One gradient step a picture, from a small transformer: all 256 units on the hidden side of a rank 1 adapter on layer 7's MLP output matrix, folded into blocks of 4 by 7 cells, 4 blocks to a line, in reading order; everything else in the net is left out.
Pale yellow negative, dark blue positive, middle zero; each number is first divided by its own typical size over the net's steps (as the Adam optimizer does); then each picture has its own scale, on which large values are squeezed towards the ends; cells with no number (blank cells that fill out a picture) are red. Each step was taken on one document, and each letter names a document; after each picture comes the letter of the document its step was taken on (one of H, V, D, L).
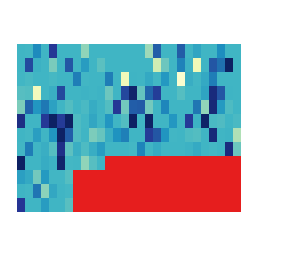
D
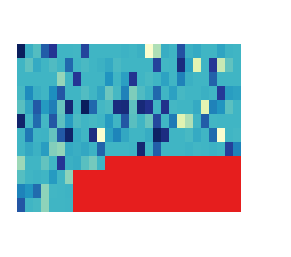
D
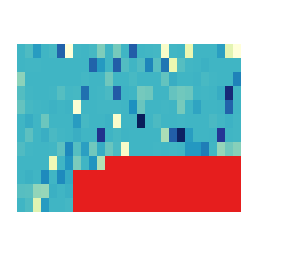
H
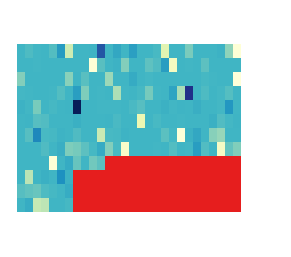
H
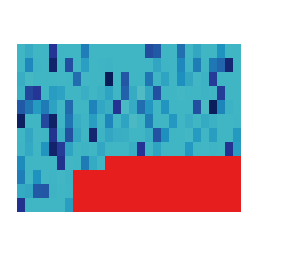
D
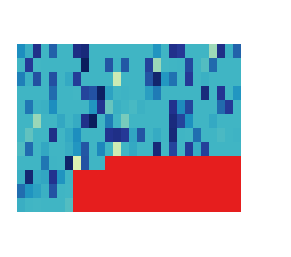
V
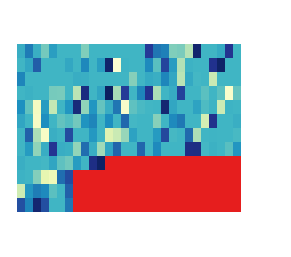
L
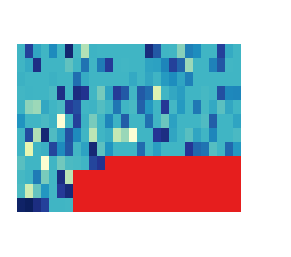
L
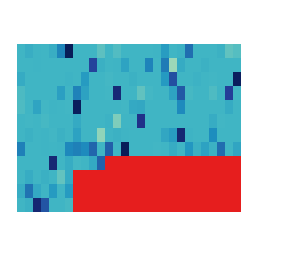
H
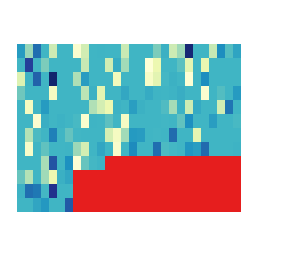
V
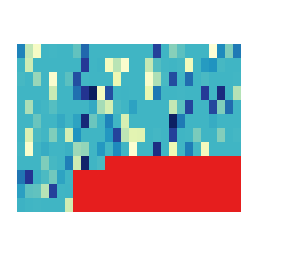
V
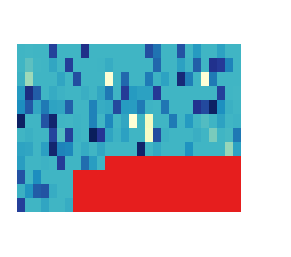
D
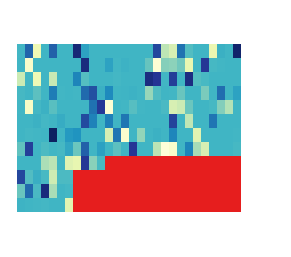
V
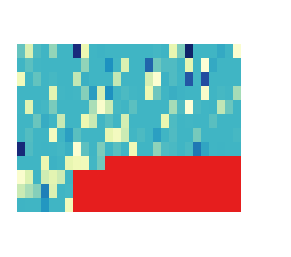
V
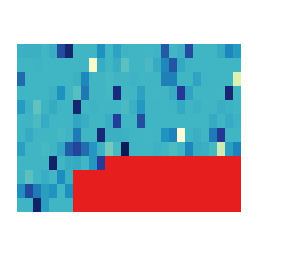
H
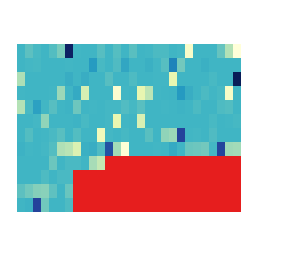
H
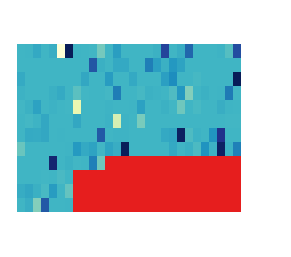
H
